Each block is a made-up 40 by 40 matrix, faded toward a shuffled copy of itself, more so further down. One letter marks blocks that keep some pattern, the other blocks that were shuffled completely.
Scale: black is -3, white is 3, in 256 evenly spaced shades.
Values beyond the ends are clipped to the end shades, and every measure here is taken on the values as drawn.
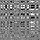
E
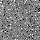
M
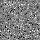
M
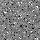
M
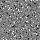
M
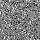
M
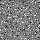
M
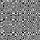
E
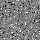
M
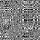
E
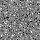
M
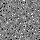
M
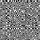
E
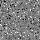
M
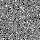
M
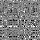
E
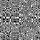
E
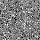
M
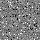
M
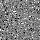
M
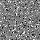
M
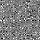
E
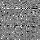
E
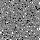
M
